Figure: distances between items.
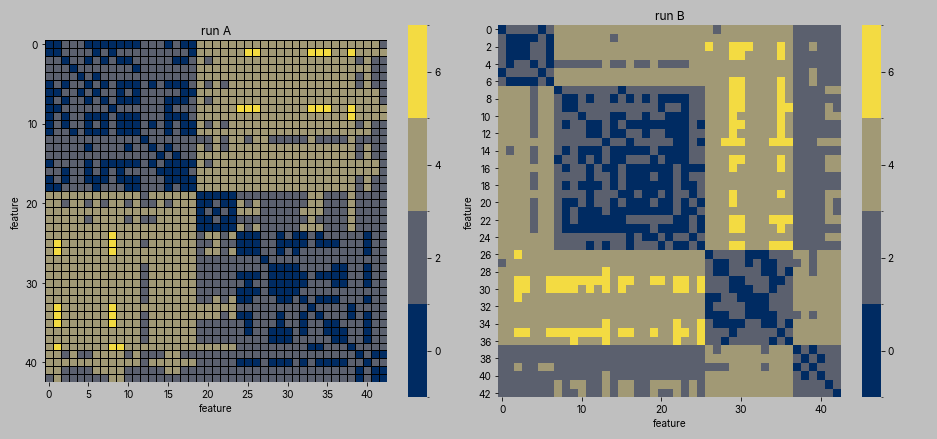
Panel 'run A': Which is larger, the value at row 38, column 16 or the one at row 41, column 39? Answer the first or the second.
the first
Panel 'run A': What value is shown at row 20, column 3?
4
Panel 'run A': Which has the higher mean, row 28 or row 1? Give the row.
1
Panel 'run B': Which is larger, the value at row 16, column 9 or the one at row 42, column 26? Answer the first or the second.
the second
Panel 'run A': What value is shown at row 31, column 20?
2
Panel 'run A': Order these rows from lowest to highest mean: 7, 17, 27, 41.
41, 17, 7, 27
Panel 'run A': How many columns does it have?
43
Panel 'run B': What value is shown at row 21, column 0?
4
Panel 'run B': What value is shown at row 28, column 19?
4
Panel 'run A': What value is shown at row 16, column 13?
2
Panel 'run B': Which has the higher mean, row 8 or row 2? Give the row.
2
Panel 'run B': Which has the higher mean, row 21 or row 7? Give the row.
7
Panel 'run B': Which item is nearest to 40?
38
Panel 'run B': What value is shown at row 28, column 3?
4
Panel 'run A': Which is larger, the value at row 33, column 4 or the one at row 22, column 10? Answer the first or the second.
the first
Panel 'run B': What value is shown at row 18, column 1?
4
